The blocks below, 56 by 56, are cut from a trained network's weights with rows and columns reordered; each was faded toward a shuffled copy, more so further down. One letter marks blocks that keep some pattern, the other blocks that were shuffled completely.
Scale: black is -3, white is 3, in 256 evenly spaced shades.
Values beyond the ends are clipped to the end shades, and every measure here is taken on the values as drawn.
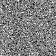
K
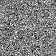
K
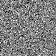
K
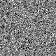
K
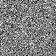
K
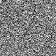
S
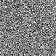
S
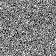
K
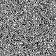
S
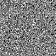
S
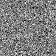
K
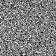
S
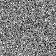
K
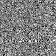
S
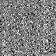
S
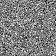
K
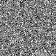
S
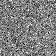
K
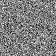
K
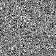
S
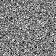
K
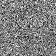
K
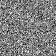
S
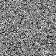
S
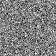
K
